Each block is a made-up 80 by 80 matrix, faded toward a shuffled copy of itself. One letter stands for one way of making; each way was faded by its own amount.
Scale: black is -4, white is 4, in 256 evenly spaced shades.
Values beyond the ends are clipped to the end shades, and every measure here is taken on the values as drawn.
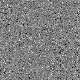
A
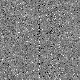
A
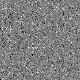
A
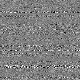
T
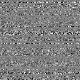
T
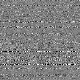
T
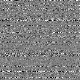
T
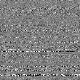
T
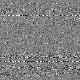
T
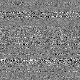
T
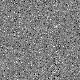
A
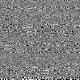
T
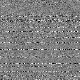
T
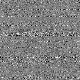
T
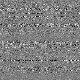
T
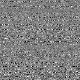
T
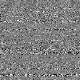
T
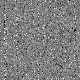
A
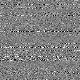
T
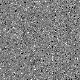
A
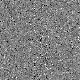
A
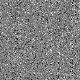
A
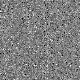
A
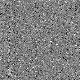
A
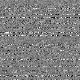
T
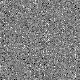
A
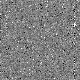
A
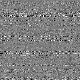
T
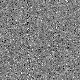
A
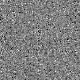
A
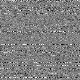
T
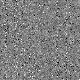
A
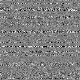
T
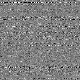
T
